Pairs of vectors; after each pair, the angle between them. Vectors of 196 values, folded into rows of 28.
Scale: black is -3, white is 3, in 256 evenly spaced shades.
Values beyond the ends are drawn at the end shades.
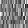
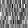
partly aligned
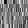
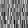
orthogonal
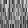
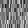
partly opposed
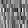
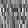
nearly parallel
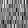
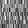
partly aligned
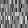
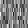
orthogonal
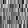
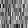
partly opposed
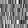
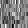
partly opposed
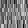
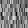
orthogonal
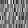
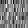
nearly parallel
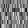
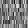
orthogonal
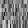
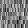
orthogonal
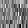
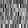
nearly opposite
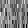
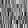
partly opposed
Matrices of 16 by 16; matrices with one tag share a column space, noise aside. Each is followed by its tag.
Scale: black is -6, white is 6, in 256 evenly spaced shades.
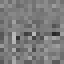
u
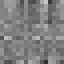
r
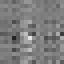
u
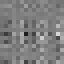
u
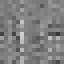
u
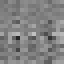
u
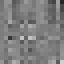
r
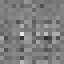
u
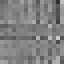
r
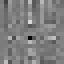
r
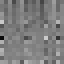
r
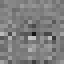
u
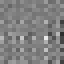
u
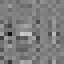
u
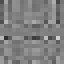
r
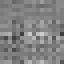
u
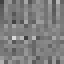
r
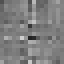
r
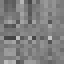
r
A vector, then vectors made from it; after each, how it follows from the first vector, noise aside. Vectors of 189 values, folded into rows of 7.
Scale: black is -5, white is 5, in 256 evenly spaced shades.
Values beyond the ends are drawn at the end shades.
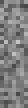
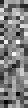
scaled up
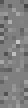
partly zeroed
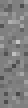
partly zeroed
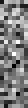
scaled up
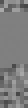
partly zeroed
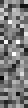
scaled up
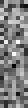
scaled up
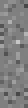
partly zeroed
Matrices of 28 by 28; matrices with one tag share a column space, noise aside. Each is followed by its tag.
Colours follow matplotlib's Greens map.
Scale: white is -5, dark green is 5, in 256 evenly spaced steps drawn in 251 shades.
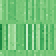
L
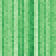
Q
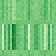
L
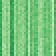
Q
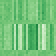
L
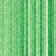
Q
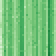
Q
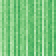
Q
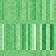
L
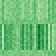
L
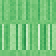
L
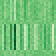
L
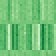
L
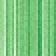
Q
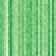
Q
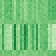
L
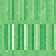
L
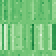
L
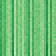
Q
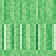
L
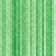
Q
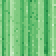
Q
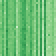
Q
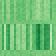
L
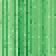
Q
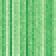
Q
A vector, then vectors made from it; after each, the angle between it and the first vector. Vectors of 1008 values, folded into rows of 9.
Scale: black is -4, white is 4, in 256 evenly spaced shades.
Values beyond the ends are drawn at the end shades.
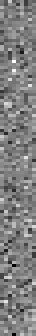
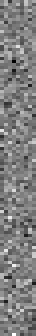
nearly opposite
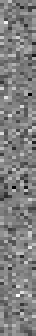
orthogonal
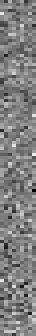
partly aligned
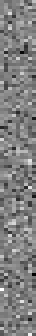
orthogonal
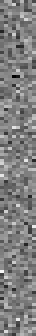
partly aligned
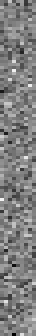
nearly parallel
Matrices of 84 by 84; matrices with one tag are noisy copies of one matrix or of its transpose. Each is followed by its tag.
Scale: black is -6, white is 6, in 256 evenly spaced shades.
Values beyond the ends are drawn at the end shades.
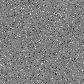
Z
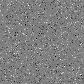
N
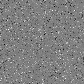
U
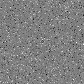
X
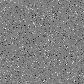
N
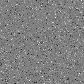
X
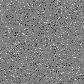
N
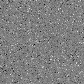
U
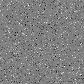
N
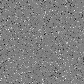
U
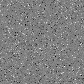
N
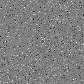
X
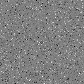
X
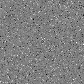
X
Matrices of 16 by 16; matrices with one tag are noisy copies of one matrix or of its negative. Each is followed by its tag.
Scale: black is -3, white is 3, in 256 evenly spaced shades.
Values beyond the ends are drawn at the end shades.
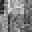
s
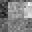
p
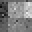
p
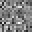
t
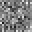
t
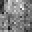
s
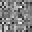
t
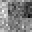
p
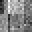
s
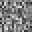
t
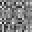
t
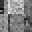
s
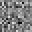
t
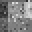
p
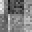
s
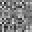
t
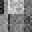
s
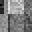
s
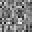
t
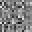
t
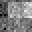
p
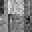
s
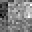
p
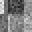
s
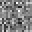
t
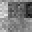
p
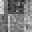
s
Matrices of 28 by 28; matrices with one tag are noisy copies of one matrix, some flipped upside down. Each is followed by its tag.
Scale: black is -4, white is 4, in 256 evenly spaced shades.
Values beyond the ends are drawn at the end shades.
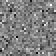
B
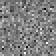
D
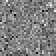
B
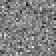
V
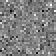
B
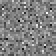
D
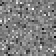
V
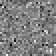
B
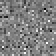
D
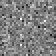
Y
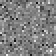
B
